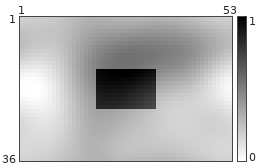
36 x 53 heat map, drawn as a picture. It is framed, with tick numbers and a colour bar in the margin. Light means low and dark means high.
An odd patch, higher than its surroundings, sits in the centre. The centre is the roughest part. The ninth with the highest average is the centre. There are no regular stripes. On average the colour sits 30% of the way up the scale. Most values sit low, with a long tail of high ones.
